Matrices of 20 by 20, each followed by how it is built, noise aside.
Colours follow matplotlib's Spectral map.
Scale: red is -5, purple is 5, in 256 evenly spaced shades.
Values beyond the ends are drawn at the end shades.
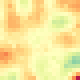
smooth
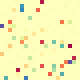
sparse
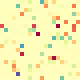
sparse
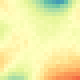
smooth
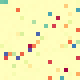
sparse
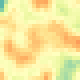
smooth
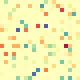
sparse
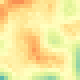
smooth
